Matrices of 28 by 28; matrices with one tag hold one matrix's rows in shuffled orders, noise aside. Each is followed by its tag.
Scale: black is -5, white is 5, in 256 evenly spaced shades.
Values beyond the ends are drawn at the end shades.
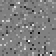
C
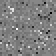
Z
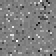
Z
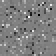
C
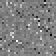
Z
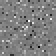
C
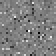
C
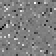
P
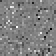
Z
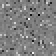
C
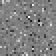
C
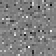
C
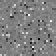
C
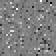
Z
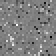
Z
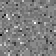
P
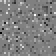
P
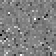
P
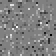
Z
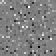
C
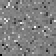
P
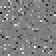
P
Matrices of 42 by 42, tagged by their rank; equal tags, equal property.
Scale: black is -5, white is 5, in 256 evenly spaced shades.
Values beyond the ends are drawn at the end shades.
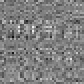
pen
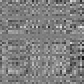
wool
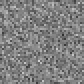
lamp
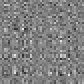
pen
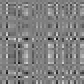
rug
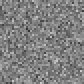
lamp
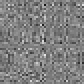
pen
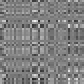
rug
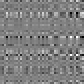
rug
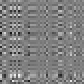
rug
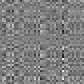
wool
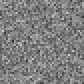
lamp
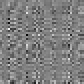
wool
